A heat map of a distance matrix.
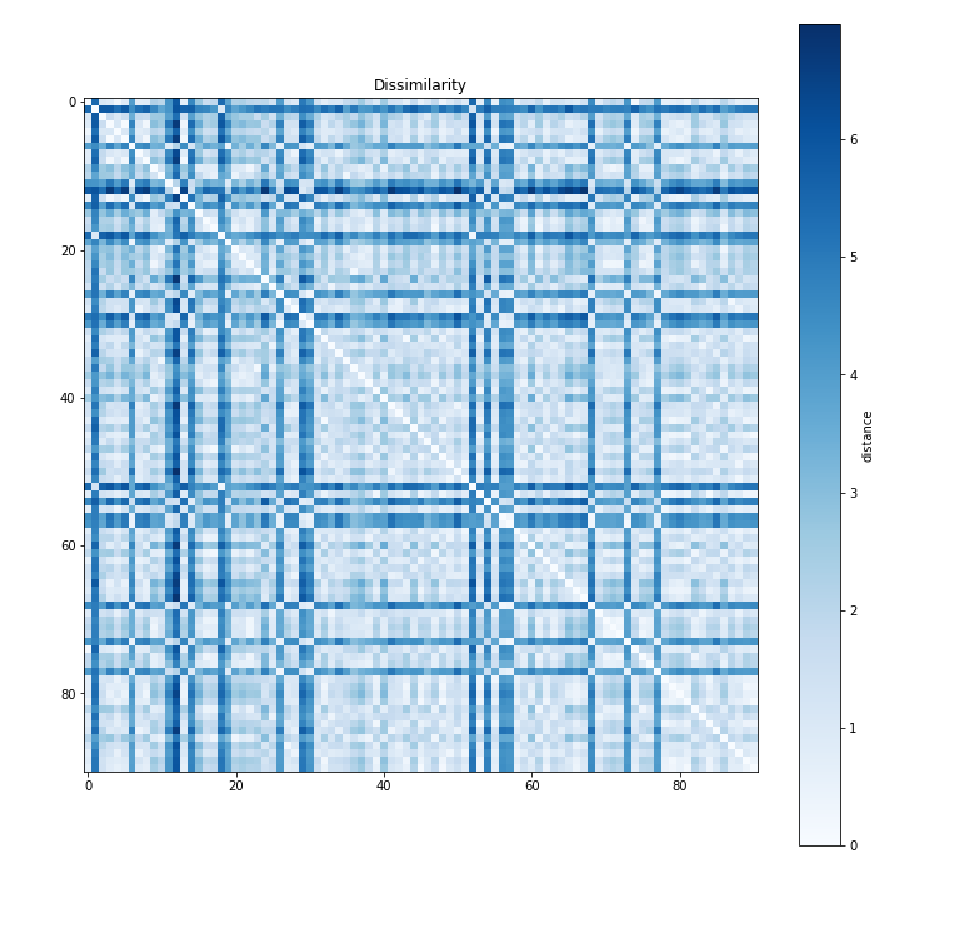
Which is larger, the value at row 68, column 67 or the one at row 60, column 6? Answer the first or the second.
the first
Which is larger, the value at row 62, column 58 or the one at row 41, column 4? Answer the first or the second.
the second
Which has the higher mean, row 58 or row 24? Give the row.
24
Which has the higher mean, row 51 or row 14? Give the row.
14
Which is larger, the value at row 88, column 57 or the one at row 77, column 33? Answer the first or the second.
the first
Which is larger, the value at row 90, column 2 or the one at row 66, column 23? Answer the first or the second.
the second
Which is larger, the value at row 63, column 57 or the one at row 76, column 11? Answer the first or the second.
the first
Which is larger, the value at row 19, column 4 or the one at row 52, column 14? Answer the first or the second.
the second
